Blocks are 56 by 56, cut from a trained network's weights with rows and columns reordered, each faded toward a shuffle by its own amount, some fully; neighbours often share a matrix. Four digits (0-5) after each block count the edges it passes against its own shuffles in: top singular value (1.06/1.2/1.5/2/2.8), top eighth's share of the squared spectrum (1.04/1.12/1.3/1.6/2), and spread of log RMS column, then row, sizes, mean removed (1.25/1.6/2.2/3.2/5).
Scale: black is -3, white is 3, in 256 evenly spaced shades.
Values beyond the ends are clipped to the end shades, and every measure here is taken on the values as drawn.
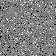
0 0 0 0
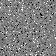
0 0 0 0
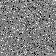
0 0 0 0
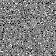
2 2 0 1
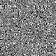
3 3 0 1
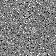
1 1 0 0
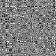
3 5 2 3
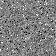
0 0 0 0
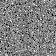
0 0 0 0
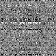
4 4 2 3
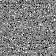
1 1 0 0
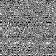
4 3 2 2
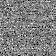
2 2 0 1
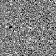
3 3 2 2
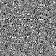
3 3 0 1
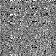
3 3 1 2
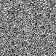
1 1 0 0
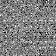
3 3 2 1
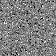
0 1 0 0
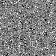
1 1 0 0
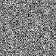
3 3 0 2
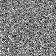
2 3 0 1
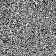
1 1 0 0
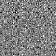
3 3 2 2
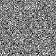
3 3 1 1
